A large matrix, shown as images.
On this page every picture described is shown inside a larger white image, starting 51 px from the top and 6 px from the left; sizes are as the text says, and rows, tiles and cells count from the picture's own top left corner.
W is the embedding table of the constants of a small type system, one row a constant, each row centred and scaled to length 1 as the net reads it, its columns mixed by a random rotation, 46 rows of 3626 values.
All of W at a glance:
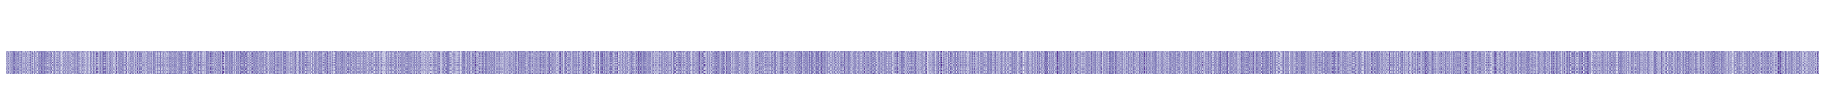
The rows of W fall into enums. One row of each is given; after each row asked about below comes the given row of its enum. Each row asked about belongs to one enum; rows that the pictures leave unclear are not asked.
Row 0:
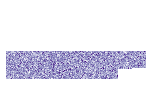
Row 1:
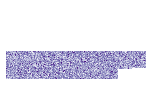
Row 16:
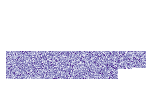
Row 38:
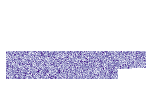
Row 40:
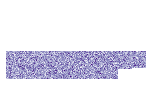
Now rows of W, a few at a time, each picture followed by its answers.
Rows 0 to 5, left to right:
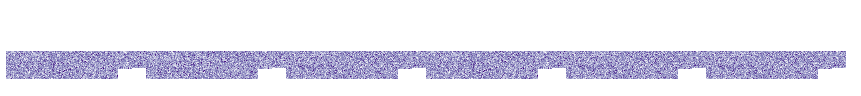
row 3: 0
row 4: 40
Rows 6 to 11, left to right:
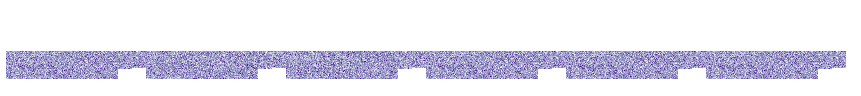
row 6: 40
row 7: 16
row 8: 1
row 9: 40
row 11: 40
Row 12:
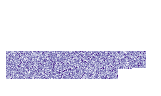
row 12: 0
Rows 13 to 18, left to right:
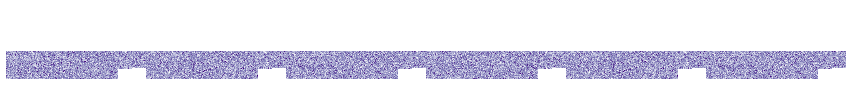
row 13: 1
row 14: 0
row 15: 40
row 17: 0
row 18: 40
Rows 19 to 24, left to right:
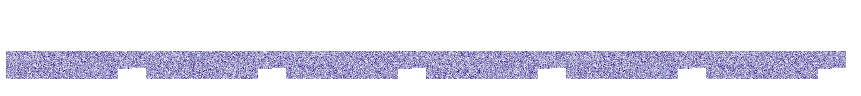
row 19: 1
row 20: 0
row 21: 40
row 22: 38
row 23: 1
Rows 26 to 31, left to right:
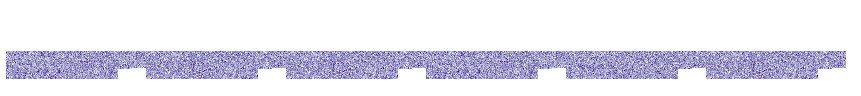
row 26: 38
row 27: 0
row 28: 0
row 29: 38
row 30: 40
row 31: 0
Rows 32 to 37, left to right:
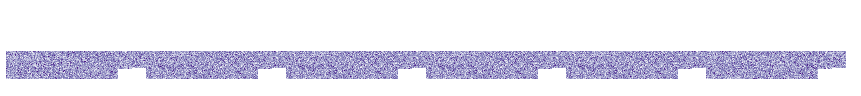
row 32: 1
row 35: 40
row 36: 40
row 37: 16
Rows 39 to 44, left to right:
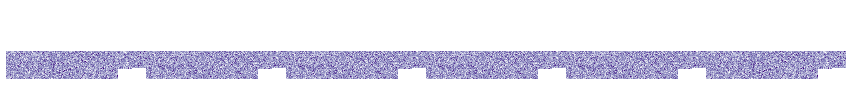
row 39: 0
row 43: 40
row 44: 0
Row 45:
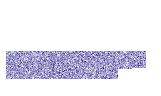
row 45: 0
